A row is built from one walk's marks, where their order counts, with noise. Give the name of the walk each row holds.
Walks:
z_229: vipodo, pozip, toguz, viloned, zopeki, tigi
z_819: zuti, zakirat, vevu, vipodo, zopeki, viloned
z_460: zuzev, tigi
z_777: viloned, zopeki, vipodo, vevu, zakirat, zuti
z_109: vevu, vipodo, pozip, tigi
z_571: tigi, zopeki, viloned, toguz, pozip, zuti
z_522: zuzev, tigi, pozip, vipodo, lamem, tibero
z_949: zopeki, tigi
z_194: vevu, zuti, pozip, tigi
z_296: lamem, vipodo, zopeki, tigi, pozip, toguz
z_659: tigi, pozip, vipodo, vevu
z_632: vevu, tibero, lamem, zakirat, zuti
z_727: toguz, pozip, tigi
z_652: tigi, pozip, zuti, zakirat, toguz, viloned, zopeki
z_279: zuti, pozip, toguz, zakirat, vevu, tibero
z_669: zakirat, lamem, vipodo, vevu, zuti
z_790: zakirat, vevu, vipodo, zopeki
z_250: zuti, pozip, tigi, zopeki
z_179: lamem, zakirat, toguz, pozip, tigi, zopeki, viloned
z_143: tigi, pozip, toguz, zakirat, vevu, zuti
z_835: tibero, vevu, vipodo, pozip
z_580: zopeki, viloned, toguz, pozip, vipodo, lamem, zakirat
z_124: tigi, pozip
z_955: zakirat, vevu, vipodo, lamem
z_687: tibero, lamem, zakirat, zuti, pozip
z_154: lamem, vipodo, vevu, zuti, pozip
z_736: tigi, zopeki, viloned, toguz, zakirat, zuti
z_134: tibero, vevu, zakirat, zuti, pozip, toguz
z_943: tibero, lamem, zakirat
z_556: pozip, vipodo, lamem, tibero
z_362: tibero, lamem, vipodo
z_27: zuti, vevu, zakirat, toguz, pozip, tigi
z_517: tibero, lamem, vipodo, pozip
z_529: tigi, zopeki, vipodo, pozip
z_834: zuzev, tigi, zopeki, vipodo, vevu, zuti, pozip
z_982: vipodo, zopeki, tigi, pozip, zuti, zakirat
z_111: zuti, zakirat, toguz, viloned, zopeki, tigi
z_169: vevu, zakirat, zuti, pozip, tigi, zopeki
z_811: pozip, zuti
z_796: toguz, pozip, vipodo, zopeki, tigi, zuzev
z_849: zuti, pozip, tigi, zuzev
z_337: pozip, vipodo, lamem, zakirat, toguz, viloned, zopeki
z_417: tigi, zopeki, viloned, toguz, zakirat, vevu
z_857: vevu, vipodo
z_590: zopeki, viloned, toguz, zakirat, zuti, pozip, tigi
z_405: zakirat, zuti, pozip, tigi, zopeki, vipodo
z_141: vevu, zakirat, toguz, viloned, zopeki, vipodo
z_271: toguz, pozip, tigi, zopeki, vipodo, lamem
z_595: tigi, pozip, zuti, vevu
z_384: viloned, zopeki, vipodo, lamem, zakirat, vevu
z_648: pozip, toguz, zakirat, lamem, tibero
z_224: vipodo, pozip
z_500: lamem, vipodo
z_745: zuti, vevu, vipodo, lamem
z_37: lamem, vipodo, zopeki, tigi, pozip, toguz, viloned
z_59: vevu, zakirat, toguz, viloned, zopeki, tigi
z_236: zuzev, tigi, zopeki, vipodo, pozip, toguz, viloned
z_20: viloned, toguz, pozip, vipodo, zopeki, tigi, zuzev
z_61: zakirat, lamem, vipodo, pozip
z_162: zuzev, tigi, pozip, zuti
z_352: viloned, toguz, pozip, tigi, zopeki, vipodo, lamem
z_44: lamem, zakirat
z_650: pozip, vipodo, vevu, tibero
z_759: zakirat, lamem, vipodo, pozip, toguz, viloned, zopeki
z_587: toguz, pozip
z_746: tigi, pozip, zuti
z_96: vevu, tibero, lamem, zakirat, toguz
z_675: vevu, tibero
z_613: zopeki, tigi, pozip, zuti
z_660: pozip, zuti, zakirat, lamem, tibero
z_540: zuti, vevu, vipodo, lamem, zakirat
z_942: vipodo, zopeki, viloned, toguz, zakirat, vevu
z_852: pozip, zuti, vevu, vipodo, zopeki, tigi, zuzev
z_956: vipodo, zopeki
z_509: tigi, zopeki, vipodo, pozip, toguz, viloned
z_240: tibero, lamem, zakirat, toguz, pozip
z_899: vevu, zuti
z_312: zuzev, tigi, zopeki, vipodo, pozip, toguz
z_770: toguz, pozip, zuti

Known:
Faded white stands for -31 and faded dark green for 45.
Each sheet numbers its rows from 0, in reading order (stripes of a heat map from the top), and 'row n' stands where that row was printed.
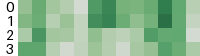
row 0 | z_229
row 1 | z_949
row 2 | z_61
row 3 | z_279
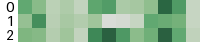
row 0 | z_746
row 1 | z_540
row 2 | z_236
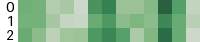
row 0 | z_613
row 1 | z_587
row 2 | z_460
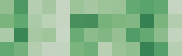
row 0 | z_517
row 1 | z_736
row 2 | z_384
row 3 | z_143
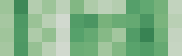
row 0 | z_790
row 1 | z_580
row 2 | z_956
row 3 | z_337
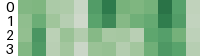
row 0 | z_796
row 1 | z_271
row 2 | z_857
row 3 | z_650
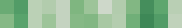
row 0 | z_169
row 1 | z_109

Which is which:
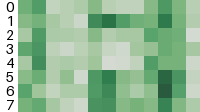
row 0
z_899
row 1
z_20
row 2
z_44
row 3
z_134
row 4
z_669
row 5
z_529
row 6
z_162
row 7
z_590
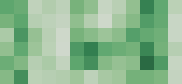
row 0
z_194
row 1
z_660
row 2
z_759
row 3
z_352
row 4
z_124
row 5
z_943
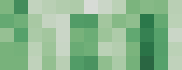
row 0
z_632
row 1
z_652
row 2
z_224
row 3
z_852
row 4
z_834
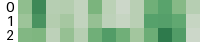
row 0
z_819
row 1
z_154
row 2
z_522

